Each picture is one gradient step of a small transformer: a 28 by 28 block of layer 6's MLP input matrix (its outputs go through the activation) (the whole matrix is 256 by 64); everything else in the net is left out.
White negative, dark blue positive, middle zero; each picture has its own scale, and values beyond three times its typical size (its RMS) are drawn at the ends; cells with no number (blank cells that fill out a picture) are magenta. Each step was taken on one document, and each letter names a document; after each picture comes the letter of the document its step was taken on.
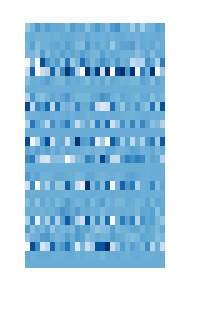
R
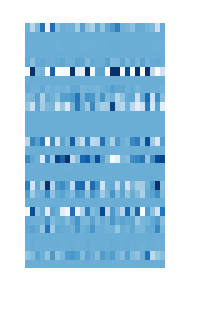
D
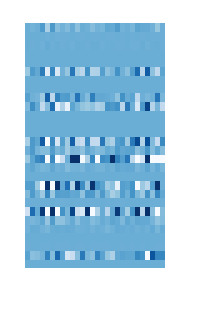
D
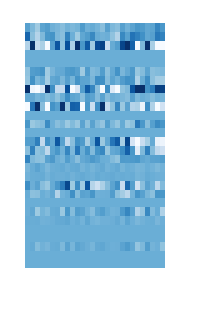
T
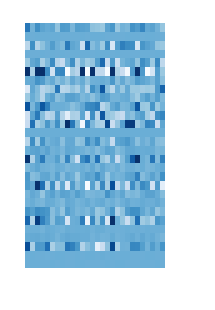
R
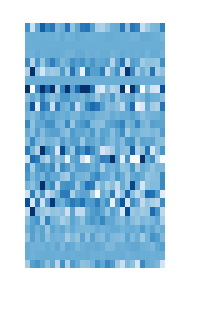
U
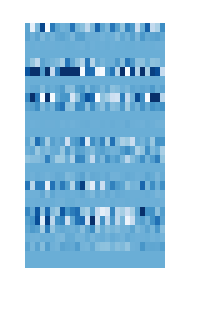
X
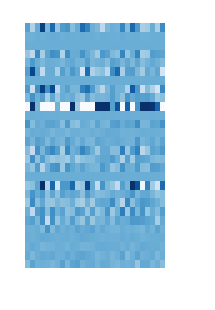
U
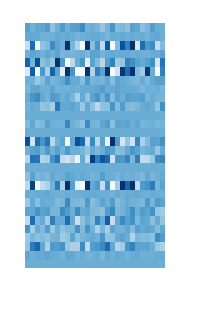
R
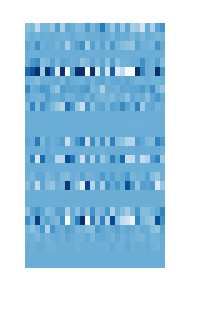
X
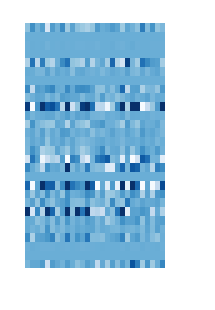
U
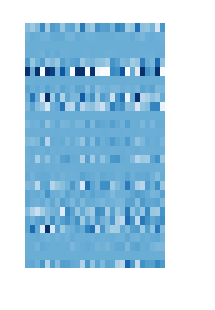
X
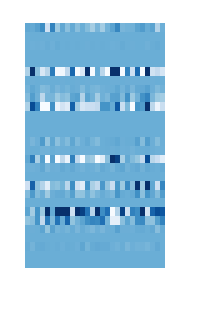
D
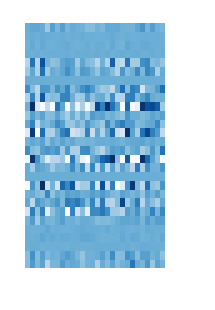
U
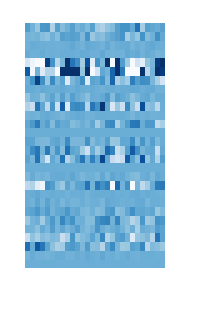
R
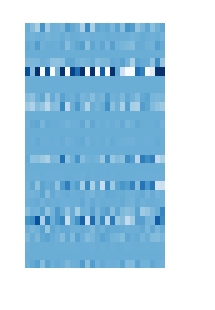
X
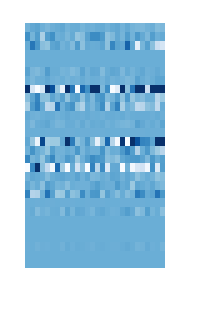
T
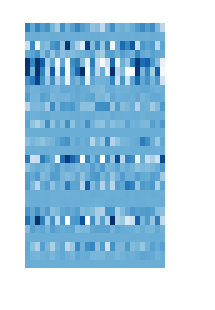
R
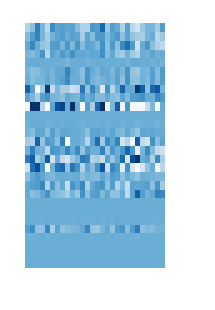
T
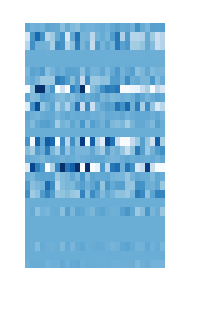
T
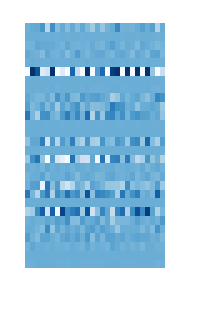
D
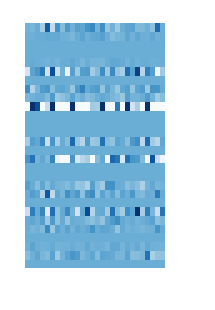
D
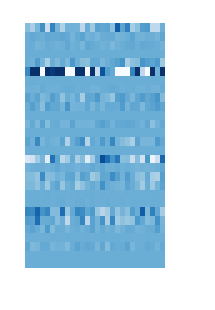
X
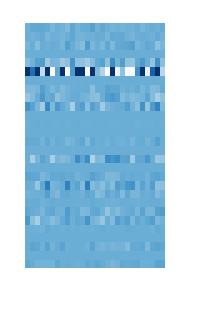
X
